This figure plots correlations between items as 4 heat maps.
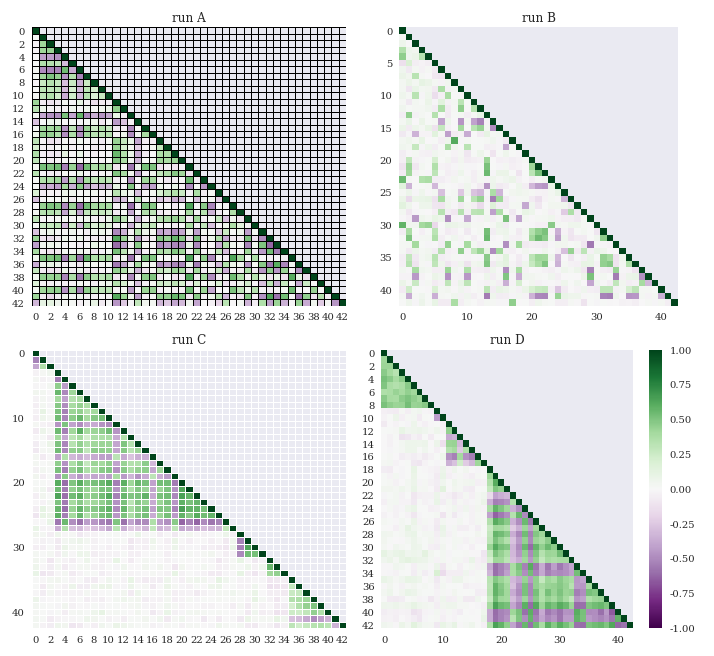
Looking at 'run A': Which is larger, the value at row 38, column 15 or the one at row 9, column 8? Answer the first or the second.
the first
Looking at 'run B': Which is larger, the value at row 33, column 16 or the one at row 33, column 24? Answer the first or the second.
the second
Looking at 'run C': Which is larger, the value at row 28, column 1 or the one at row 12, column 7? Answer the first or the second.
the second
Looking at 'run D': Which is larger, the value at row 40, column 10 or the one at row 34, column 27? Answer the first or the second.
the first
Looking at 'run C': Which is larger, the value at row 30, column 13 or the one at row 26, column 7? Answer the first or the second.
the first
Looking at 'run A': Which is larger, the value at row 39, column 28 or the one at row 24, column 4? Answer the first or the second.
the second
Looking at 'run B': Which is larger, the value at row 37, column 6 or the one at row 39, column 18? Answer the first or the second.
the second
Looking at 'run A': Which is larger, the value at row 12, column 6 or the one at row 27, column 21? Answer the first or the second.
the second
